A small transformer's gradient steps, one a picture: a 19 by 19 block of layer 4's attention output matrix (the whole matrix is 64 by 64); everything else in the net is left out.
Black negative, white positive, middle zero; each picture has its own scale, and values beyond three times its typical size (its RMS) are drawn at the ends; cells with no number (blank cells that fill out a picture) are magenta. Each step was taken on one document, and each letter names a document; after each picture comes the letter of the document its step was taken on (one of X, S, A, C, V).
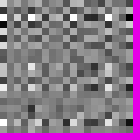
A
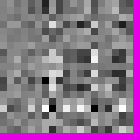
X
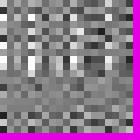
A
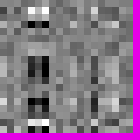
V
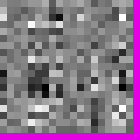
X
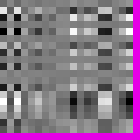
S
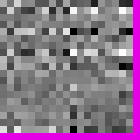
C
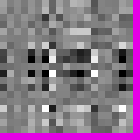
X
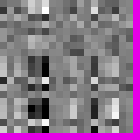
V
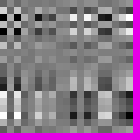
S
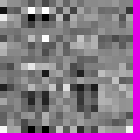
V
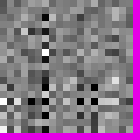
V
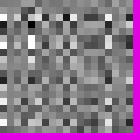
A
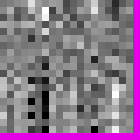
V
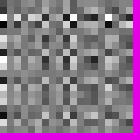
A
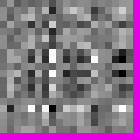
X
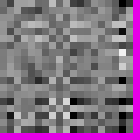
C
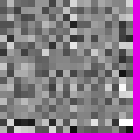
C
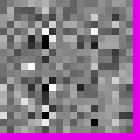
V
